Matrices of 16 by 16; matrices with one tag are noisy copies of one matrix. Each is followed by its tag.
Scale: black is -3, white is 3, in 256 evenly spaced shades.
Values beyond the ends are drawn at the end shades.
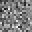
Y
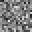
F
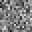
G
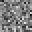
F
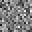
G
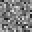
F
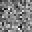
Y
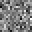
G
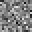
F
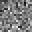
Y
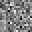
G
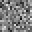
G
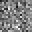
Y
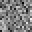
G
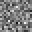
F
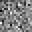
Y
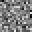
F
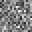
G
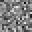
F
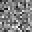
Y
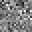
G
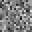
G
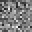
Y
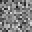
Y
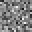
F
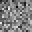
Y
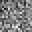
Y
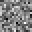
F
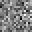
G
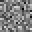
F
